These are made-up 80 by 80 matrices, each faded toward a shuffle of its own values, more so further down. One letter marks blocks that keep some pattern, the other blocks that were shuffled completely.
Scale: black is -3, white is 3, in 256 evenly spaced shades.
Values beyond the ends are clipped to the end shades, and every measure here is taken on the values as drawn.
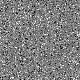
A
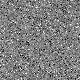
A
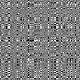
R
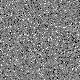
A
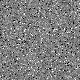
A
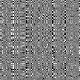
R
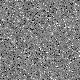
A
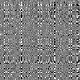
R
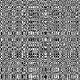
R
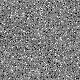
A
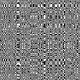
R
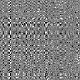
R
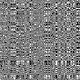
R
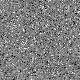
A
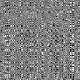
R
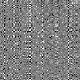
R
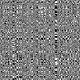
R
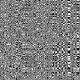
R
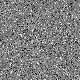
A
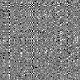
R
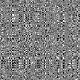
R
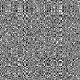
R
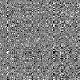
R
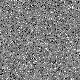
A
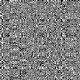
R
